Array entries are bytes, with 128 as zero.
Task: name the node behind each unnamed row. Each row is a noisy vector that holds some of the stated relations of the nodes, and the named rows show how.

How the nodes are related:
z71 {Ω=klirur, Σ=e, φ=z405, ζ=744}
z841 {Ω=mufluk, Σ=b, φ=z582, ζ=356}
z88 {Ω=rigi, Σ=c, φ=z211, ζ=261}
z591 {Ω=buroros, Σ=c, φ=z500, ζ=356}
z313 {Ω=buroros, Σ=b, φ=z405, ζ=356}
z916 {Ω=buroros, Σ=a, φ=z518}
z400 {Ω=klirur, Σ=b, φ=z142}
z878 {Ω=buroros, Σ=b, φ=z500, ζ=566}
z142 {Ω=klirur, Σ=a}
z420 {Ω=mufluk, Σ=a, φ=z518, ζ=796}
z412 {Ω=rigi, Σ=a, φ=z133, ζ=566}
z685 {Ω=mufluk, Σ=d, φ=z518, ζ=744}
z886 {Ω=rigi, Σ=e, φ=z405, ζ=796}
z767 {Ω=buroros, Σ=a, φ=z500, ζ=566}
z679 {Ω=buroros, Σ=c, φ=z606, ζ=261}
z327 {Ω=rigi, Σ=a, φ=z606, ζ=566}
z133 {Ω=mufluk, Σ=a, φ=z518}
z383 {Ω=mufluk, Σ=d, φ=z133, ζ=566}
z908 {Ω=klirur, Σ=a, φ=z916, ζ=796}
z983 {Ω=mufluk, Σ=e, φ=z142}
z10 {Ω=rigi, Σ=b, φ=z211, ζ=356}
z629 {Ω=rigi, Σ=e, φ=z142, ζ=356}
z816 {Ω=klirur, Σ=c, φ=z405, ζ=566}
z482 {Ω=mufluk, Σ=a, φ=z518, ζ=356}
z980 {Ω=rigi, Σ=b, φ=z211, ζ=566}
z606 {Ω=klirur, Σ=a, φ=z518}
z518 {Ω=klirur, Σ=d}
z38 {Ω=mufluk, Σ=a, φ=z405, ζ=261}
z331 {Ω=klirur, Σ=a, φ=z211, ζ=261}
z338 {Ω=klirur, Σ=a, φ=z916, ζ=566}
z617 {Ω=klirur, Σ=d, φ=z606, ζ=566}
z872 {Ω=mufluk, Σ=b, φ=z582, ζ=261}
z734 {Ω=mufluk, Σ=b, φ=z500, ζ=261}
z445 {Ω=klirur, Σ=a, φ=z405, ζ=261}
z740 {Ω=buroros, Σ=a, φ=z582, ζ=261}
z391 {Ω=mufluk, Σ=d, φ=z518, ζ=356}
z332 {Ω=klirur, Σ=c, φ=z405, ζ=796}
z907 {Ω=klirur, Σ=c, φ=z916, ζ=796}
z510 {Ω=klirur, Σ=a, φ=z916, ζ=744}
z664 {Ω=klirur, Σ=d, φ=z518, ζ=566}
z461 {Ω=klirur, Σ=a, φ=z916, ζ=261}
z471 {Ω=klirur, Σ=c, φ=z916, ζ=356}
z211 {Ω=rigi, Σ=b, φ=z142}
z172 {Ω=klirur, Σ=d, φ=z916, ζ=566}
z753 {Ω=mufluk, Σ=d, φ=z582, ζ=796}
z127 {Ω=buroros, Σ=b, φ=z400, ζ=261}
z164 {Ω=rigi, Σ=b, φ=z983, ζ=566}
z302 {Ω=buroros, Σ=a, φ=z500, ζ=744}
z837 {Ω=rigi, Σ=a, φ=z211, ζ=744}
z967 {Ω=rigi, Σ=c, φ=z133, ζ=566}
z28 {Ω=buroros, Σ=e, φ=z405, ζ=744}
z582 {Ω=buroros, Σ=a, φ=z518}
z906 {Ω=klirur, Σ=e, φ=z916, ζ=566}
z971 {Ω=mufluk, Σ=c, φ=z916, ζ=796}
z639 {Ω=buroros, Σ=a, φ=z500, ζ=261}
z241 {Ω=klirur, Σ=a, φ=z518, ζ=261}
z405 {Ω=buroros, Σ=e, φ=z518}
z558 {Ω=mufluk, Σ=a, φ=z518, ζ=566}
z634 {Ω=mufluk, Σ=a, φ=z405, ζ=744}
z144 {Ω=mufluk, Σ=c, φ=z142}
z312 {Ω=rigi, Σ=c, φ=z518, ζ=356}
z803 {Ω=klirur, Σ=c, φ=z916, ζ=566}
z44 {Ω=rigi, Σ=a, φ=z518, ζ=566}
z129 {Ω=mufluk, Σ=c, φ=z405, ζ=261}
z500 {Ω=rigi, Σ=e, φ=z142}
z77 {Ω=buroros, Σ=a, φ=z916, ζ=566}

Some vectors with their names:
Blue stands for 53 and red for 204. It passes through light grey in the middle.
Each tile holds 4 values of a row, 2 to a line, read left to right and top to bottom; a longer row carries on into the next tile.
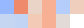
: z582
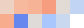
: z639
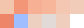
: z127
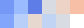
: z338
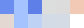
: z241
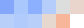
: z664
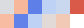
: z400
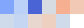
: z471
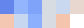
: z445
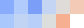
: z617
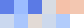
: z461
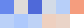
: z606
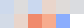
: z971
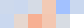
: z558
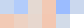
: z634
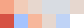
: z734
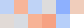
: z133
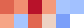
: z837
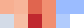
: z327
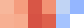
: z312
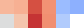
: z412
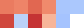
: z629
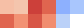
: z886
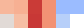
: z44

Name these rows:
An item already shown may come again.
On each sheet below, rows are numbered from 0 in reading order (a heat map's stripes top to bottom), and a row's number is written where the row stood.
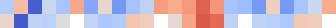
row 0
z142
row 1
z518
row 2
z967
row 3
z518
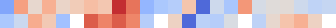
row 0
z916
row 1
z886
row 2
z142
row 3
z383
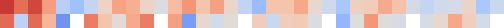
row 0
z88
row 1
z313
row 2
z591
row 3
z740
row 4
z77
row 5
z558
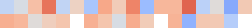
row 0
z28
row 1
z405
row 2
z144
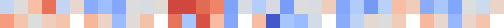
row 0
z28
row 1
z332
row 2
z500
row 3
z331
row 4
z172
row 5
z332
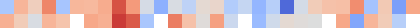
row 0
z405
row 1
z312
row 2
z129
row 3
z803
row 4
z983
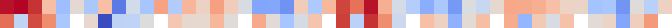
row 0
z211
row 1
z142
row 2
z679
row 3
z71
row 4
z10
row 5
z332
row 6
z878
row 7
z816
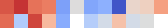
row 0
z500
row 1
z906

